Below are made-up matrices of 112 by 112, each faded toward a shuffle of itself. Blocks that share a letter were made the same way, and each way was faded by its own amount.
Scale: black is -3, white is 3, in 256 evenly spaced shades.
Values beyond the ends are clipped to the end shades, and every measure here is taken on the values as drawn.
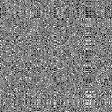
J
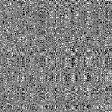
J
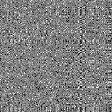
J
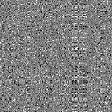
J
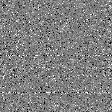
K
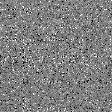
K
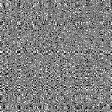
J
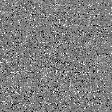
K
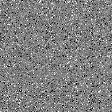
K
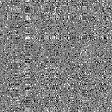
J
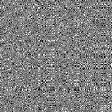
J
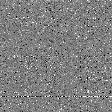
K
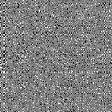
J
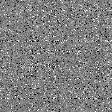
K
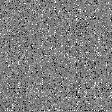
K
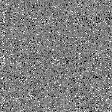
K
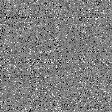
K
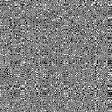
J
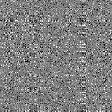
J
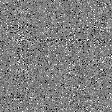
K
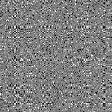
J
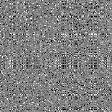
J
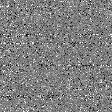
K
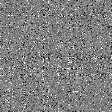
K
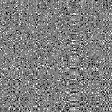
J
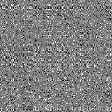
J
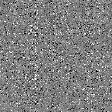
K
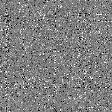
K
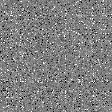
K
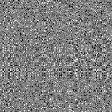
J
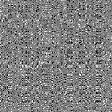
J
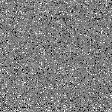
K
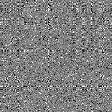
J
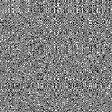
J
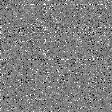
K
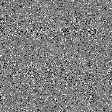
K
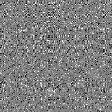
J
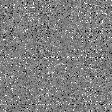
K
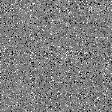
K
